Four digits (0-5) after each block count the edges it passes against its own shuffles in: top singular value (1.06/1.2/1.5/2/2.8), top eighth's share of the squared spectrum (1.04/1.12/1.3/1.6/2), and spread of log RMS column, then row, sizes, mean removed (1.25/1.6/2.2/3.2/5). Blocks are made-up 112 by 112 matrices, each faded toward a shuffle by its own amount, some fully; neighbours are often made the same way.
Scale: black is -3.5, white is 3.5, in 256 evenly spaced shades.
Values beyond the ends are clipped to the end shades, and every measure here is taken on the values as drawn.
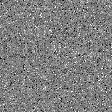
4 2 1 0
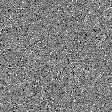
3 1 0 0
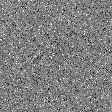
1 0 0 0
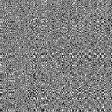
5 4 3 3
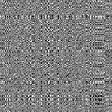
5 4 4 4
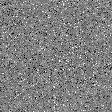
2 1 0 0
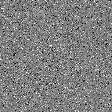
2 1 1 0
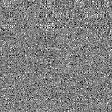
4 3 2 3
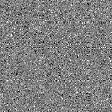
4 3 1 2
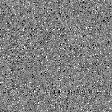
4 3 1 2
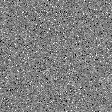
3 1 0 0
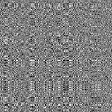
5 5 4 4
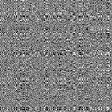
5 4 3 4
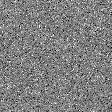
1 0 0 0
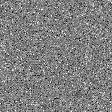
3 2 0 0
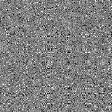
4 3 2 3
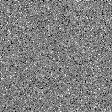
3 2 0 0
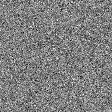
2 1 0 0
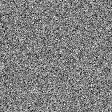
0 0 0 0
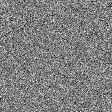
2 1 0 0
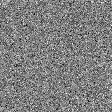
0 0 0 0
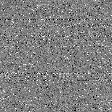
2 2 0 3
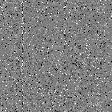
3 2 1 0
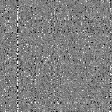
4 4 2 1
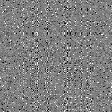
4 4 3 2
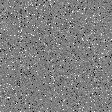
2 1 0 0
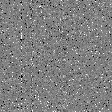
3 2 1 0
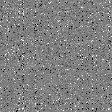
2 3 2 2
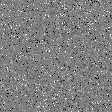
0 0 0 0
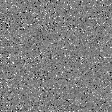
1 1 1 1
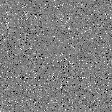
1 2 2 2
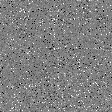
1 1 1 1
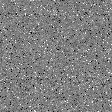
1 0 0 0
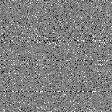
4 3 1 2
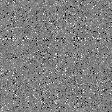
2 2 2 2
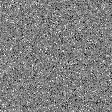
0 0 0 0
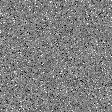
0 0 0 0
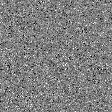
0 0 0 1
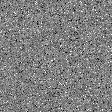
0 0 0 0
